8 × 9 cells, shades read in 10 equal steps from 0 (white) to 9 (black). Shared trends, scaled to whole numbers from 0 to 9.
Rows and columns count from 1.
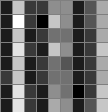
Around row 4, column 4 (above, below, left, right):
7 7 7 2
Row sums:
49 47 53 47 54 52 51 47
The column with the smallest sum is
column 2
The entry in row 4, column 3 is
7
